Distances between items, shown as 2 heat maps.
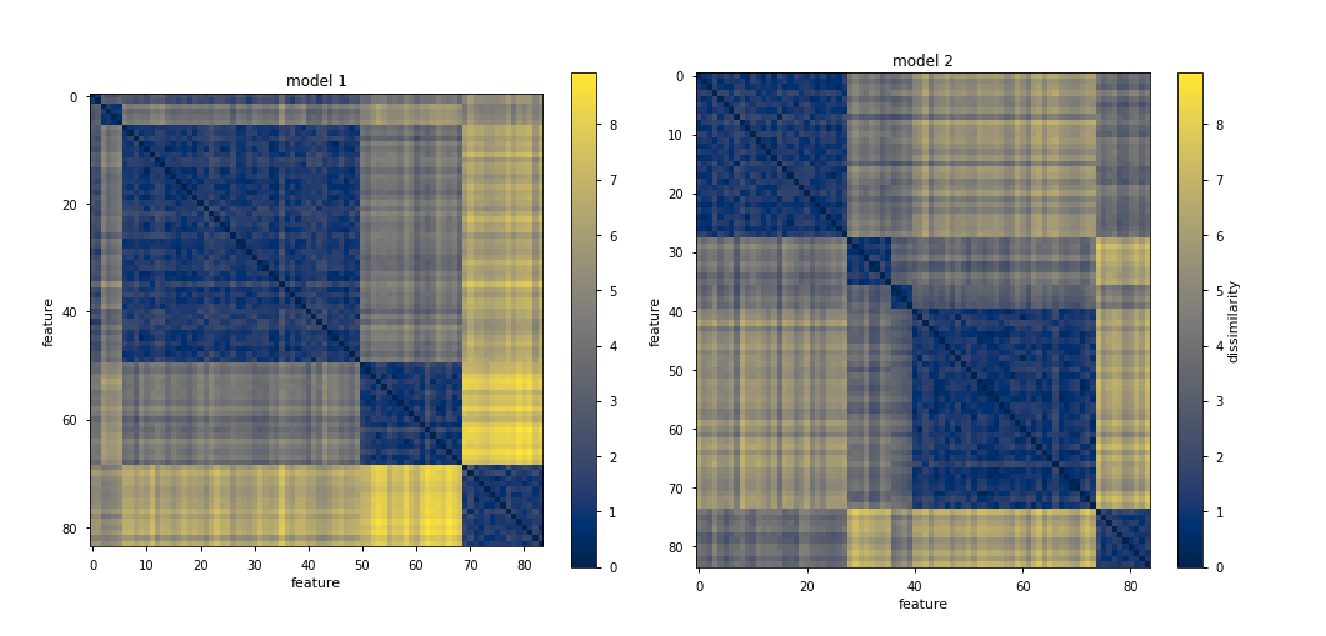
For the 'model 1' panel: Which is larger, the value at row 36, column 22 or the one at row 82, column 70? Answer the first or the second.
the second
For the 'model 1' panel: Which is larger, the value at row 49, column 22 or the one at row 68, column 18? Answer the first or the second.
the second
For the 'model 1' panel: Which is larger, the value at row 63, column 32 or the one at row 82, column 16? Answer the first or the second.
the second
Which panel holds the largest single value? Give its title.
model 1
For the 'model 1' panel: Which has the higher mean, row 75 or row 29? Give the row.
75
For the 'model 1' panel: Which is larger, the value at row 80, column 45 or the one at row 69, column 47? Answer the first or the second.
the first
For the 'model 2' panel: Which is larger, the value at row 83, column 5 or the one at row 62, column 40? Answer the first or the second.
the first
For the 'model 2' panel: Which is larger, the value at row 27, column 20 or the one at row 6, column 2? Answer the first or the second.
the first
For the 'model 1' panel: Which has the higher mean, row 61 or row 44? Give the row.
61
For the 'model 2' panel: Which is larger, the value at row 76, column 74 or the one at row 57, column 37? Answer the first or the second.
the second
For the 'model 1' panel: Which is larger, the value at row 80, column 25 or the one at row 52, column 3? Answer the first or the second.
the first
